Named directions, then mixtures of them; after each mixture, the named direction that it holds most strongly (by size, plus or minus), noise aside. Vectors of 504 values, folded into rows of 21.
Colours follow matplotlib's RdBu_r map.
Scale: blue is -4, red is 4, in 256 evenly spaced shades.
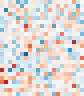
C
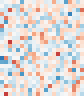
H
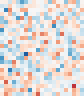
C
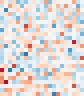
C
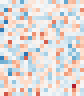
H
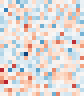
C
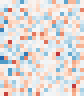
H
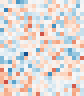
C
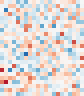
C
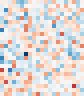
C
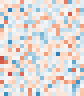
H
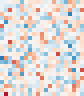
H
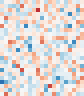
H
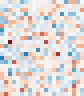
H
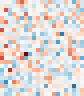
C
